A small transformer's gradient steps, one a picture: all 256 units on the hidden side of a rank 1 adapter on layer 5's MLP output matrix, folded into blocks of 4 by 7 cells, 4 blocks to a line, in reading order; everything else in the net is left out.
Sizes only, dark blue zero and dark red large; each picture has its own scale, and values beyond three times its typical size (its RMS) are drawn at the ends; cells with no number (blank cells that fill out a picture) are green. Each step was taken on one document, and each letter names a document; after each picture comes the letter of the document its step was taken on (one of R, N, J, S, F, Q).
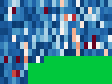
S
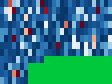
S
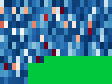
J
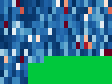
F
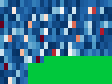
J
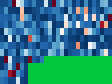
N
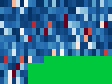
N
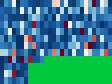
N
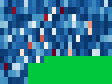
J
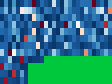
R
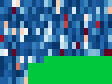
F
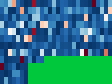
R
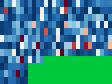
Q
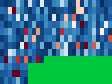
S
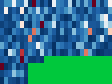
R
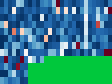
F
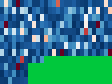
F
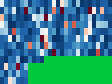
J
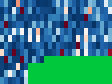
F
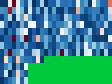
S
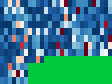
S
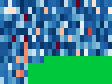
S
